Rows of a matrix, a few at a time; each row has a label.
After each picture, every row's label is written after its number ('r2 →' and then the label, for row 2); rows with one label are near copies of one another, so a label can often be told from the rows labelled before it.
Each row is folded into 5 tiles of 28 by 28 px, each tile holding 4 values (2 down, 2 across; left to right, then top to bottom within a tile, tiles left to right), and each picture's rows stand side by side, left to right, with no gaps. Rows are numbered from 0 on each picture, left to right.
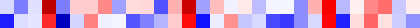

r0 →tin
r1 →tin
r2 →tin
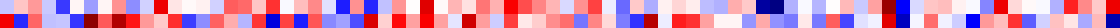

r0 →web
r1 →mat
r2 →web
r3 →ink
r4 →web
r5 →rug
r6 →tin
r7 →mat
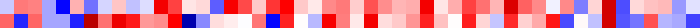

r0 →web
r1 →mat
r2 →ink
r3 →ink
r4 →tin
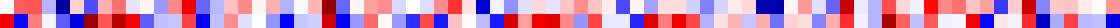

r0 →web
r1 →tin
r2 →tin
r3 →web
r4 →web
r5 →rug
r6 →ink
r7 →tin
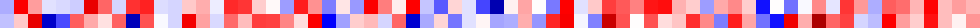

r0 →mat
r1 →ink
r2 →mat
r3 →rug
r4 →ink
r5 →web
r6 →ink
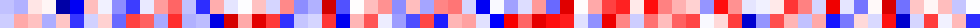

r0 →rug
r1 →web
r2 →tin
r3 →web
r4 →ink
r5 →mat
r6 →tin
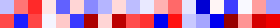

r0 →web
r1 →web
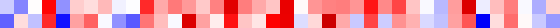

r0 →tin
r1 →ink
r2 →ink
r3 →tin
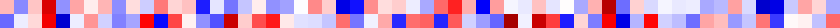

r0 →tin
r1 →web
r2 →rug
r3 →web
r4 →tin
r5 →rug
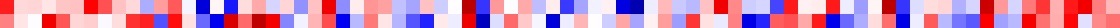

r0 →ink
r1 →web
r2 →tin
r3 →tin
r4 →rug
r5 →mat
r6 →tin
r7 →ink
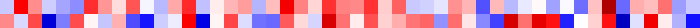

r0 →mat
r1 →tin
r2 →ink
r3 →web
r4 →tin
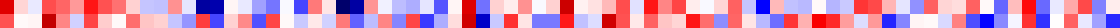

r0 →ink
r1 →rug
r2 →rug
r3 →tin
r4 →ink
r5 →web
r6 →mat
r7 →tin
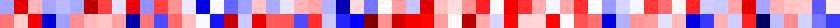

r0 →mat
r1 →web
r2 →web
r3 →ink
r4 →mat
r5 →tin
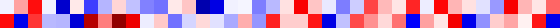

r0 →web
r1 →rug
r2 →mat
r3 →mat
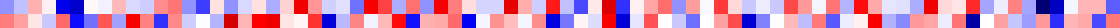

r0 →rug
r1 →web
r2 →mat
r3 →mat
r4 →tin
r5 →mat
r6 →mat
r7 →rug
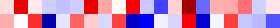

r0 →mat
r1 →tin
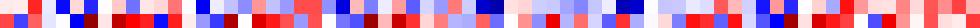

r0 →web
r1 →web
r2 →web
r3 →rug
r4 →rug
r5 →web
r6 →ink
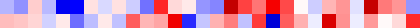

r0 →rug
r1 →mat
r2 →ink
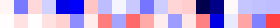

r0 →rug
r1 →rug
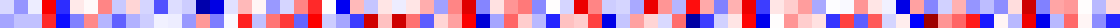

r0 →tin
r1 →rug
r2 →web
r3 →tin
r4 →mat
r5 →tin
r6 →web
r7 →tin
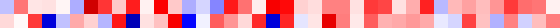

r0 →mat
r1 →mat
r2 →ink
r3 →ink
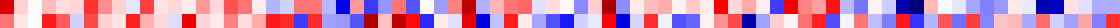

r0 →ink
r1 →ink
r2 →web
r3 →tin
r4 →tin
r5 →mat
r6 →rug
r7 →rug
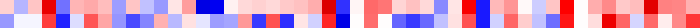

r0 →tin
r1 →rug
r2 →tin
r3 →tin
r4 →ink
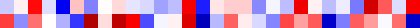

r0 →web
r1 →tin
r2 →mat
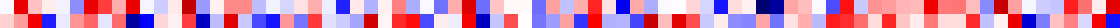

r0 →mat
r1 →tin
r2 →web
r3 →tin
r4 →web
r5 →rug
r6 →ink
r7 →mat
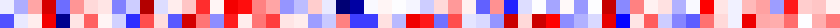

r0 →tin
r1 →ink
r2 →rug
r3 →web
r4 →tin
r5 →ink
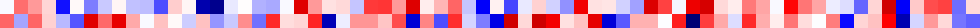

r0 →web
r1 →rug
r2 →mat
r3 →web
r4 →mat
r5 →ink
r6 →tin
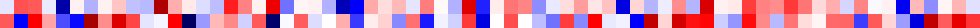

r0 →web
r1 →mat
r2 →rug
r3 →tin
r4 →web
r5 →ink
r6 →web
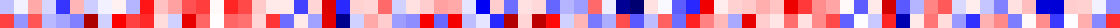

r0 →web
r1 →ink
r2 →tin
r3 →web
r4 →rug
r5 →ink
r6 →tin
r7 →rug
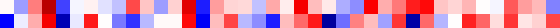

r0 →tin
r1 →tin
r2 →mat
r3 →ink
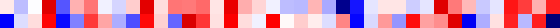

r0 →tin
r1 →ink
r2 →rug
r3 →mat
